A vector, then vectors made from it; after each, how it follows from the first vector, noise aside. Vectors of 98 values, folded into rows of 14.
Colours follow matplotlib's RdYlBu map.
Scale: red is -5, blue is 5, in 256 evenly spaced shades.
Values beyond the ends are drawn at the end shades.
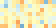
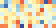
scaled up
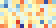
scaled up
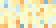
copied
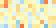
negated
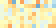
wrapped around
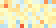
negated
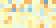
wrapped around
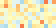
negated
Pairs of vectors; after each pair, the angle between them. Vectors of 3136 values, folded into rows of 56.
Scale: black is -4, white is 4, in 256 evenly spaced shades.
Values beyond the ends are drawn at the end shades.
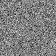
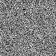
partly opposed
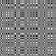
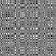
nearly opposite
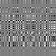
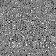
partly opposed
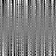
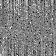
partly aligned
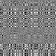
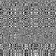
nearly parallel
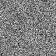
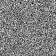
partly aligned
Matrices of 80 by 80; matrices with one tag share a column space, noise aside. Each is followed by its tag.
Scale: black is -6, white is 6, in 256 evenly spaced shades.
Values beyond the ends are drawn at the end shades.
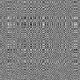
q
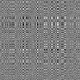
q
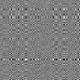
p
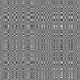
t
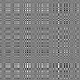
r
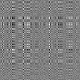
q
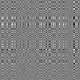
q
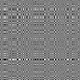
p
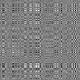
r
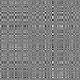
t
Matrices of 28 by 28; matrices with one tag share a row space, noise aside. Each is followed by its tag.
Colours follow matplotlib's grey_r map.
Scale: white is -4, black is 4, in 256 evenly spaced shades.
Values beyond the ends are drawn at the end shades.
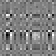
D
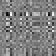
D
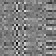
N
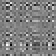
D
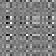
D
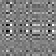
D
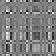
D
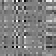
N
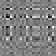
D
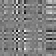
N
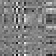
N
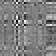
N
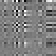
N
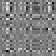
D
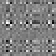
D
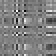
N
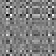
D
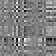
N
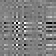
N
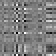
N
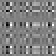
D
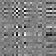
N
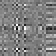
N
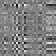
N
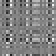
D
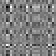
D
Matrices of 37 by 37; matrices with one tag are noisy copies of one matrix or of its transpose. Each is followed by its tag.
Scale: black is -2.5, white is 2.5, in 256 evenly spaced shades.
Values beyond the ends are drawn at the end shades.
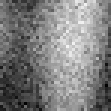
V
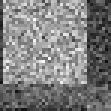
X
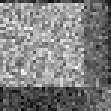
X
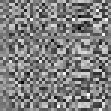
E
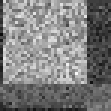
X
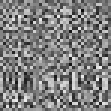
E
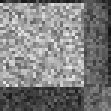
X
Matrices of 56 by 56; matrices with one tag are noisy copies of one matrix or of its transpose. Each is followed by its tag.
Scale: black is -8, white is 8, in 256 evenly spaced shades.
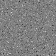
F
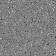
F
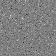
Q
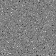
F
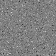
F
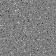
Q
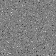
F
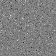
Q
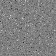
Q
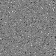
F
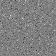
Q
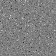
Q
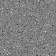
F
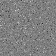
Q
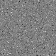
F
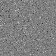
Q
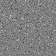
Q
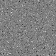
F
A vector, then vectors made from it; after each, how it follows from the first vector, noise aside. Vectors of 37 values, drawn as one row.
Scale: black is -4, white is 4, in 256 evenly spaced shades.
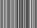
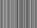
shrunk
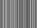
shrunk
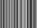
sign-scrambled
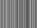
shrunk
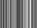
sign-scrambled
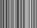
sign-scrambled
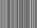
shrunk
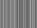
shrunk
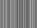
shrunk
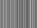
shrunk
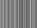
shrunk
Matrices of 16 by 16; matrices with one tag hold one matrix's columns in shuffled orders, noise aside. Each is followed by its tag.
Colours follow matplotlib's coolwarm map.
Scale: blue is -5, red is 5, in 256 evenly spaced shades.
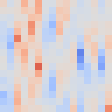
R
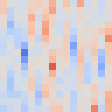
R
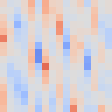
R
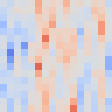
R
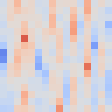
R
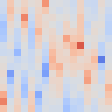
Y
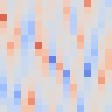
Y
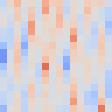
R
